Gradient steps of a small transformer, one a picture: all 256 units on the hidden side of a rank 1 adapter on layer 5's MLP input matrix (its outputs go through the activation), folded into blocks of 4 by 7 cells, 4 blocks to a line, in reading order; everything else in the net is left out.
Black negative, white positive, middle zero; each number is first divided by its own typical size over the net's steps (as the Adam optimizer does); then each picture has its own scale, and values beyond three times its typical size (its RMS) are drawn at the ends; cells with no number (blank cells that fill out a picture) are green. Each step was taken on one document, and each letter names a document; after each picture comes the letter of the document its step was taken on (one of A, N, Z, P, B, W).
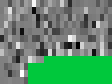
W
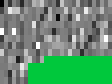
W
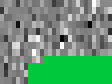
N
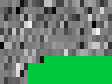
W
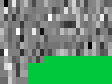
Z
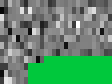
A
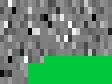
A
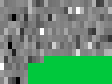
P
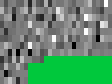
A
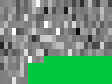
W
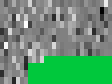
P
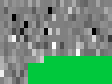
P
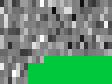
W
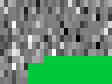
N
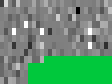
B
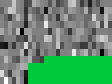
Z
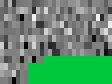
N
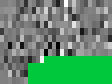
Z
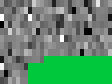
A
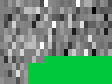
N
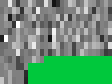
N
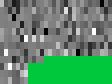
Z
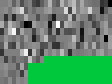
W
